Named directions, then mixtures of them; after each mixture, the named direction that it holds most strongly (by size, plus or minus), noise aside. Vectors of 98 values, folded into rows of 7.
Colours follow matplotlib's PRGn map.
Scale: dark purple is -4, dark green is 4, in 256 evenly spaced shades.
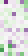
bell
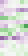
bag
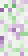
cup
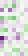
cup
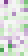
bell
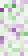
cup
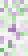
cup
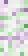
bag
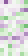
bag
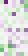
bell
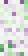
bell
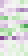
bag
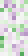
cup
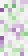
cup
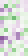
cup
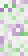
cup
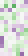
cup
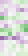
bag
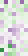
bell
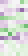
bag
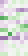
bag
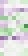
bag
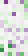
bell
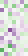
cup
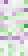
bag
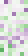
bell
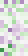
cup
